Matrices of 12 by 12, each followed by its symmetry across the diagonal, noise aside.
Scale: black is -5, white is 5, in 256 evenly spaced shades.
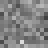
neither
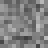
antisymmetric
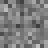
neither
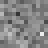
neither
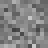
neither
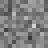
neither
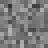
neither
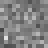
neither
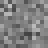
antisymmetric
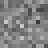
neither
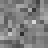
antisymmetric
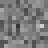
neither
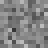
neither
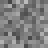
neither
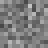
neither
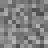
antisymmetric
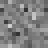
antisymmetric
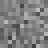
antisymmetric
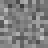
antisymmetric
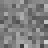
antisymmetric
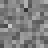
antisymmetric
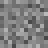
antisymmetric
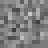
antisymmetric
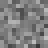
antisymmetric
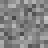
neither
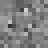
antisymmetric
